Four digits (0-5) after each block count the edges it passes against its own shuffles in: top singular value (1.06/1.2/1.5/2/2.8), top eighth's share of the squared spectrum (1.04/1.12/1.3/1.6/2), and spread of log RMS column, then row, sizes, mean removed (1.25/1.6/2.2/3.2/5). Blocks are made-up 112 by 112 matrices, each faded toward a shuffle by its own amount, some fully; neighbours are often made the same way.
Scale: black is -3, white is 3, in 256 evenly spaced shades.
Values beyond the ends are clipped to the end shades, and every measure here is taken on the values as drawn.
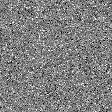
0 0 0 0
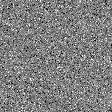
0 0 0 0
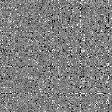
4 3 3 2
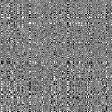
5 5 4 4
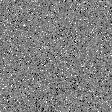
0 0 0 0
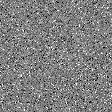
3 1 0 1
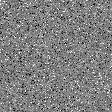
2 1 0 0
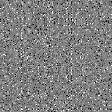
4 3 2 1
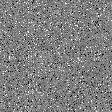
3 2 1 0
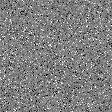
0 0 0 0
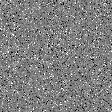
2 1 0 0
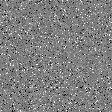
2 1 0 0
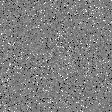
2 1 0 0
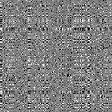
5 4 3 3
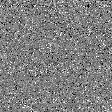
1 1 0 2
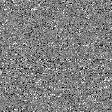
1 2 0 3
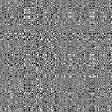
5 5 4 4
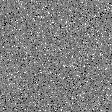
0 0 0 0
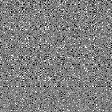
4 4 3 3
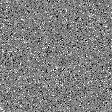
2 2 0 1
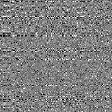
4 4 2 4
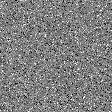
1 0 0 0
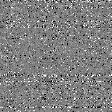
3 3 2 3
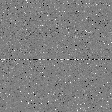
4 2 0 1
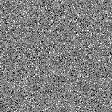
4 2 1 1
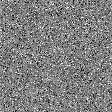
1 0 0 0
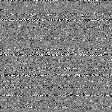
2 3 0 4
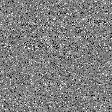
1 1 0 2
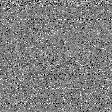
1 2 0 3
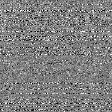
2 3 0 4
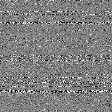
2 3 0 4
